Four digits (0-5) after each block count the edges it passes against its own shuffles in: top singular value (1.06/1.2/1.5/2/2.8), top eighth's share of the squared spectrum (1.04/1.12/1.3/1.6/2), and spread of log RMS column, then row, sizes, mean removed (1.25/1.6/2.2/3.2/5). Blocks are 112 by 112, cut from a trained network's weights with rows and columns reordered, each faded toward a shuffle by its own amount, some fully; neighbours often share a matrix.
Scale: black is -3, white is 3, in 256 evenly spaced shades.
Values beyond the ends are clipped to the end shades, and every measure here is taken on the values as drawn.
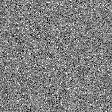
2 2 1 1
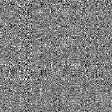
3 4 3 3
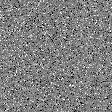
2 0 0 0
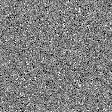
2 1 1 0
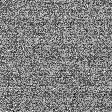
2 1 0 0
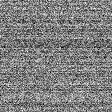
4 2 0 0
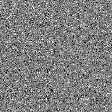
2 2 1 1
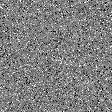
0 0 0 0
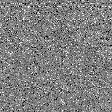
3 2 0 2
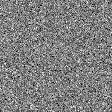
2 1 0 0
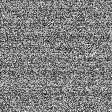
2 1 0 0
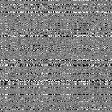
5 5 1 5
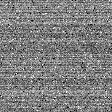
4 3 1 1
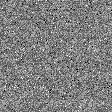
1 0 0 0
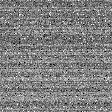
4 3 1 1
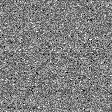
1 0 0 0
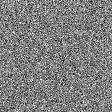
1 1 0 0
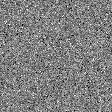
0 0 0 0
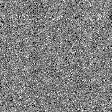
2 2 1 1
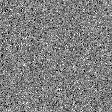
2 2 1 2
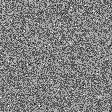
0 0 0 0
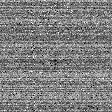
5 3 1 1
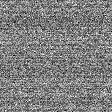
3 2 0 0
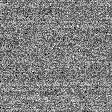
2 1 0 0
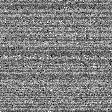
4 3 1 1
